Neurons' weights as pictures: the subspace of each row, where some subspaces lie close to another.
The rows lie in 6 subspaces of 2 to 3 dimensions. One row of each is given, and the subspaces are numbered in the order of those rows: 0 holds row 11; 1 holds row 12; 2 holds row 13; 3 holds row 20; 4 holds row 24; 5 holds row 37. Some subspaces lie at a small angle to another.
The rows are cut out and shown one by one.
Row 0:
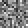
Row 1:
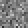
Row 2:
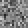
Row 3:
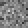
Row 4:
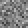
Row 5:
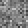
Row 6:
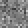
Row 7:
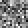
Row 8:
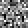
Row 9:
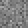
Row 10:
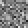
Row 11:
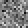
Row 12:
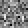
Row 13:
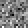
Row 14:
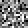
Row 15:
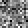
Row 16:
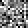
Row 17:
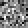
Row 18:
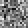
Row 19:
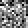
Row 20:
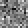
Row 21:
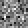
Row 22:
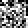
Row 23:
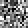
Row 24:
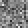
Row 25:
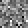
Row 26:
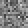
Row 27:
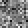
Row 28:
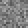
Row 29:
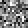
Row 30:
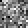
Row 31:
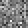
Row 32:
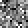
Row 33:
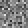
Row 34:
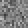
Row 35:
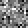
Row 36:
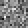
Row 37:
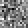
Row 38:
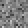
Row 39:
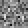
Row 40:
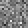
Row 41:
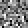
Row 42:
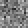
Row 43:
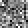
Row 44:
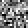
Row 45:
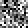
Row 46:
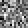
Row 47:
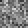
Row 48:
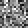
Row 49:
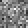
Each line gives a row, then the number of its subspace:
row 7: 3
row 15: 1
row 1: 2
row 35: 3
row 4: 0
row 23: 3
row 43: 4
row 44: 2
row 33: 4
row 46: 5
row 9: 4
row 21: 1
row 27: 1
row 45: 0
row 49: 2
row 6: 3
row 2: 5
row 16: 4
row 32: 2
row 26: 5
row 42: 3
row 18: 5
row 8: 1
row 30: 2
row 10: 4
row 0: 5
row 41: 2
